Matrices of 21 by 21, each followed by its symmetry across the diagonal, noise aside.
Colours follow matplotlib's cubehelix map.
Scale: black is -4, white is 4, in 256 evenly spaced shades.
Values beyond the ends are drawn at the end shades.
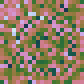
symmetric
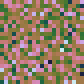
antisymmetric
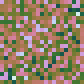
symmetric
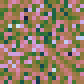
antisymmetric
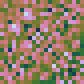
symmetric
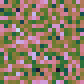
neither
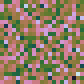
antisymmetric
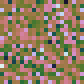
antisymmetric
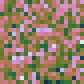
neither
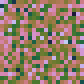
neither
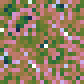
symmetric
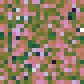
neither
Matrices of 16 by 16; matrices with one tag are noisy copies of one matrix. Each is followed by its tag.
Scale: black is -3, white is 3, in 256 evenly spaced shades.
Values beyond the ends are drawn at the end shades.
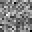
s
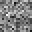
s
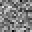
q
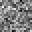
q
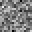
q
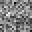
s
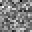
q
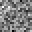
q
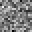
q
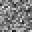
q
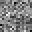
s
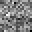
s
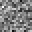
q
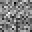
s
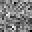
s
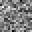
q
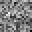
s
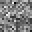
s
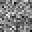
s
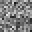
s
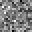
q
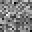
s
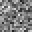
q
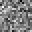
q
